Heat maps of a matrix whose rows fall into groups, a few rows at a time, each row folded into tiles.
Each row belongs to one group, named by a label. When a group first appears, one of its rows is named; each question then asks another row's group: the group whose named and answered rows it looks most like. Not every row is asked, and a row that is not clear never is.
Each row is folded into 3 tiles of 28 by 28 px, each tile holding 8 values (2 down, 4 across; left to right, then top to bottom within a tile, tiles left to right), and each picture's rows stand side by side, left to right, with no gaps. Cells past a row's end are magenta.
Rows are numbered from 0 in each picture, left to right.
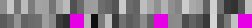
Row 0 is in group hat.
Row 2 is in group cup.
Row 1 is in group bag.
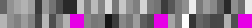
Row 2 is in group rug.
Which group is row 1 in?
hat
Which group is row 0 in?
cup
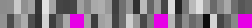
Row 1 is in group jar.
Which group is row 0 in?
cup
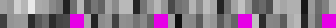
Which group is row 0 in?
cup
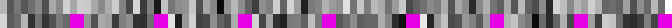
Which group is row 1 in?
cup
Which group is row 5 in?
jar
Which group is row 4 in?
hat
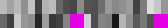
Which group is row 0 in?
cup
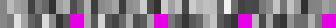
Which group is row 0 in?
jar
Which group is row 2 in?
hat
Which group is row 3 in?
rug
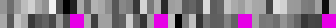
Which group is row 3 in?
hat
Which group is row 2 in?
bag
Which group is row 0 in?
cup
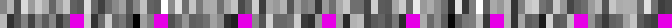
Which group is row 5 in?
bag
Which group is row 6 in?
cup
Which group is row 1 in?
bag
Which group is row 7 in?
hat
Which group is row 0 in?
hat
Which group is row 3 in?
cup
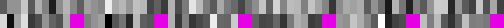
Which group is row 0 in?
jar
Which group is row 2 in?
cup
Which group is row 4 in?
jar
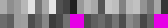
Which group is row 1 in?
hat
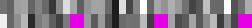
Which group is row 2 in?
bag
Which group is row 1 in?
bag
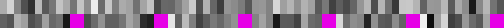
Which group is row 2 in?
jar
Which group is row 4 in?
rug
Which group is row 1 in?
hat
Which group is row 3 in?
hat
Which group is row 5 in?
jar
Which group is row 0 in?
bag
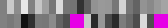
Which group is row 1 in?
rug
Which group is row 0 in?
hat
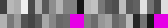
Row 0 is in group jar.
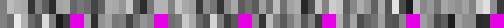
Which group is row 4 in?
cup
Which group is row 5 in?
hat
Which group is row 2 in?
jar
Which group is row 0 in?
jar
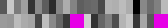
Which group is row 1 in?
rug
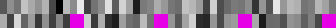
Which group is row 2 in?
cup
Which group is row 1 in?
rug
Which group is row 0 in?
rug
